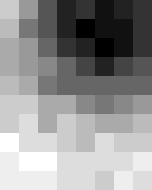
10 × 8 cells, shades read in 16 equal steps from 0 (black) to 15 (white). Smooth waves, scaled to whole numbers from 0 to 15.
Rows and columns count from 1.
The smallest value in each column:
10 7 5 2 0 0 1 3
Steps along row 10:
same same down same down up down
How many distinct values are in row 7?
4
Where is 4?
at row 4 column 5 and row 4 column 7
